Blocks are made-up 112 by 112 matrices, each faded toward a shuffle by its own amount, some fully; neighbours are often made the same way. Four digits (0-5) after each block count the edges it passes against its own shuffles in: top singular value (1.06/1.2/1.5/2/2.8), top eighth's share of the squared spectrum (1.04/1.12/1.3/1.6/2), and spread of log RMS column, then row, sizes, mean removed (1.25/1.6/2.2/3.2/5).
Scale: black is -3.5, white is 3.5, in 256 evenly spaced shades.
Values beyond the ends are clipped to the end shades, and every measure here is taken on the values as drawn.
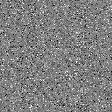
3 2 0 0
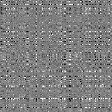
5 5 3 4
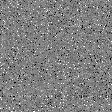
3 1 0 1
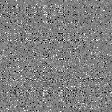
4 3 2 3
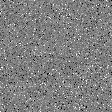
2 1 0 0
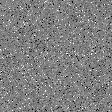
1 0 0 0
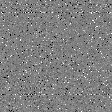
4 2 0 1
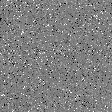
2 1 0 0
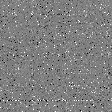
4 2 0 1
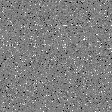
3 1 0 0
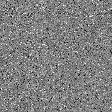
0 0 0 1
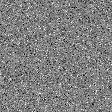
0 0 0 0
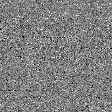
0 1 0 3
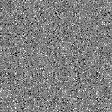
4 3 1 2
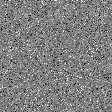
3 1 0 0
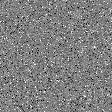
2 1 0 0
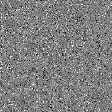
4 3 2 1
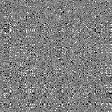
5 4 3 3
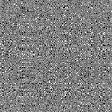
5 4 3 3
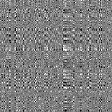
5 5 4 4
